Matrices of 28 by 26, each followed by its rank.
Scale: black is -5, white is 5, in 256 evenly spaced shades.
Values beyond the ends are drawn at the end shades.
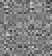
five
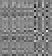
two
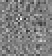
five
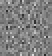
five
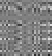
two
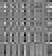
two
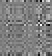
two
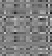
two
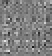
five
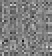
five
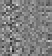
five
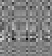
two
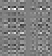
two
